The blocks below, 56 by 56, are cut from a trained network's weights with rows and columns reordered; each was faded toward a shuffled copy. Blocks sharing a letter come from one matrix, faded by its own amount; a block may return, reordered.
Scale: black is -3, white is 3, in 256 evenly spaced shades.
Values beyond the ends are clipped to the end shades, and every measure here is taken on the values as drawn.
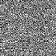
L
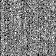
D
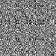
L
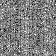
D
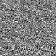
L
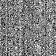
D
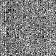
D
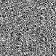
L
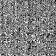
D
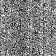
D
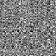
L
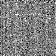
D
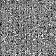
D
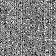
D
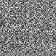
L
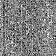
D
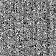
D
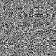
L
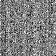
D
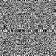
L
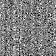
D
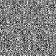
L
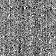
D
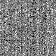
D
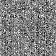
D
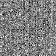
D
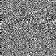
L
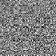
L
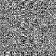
L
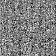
D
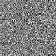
L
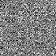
L
